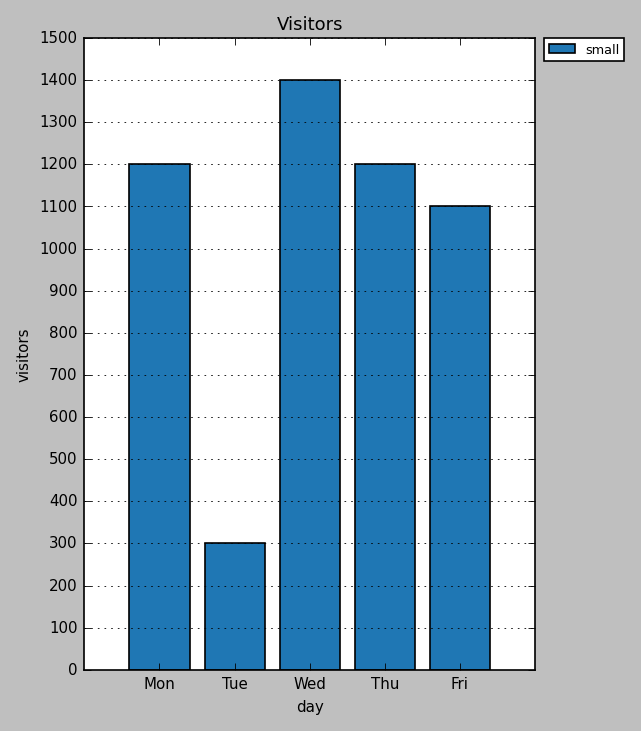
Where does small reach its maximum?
Wed
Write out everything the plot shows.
Title: Visitors
x-axis: day, ticks Mon Tue Wed Thu Fri
y-axis: visitors, ticks 0 100 200 300 400 500 600 700 800 900 1000 1100 1200 1300 1400 1500
Legend: small
Values:
small: 1200 300 1400 1200 1100
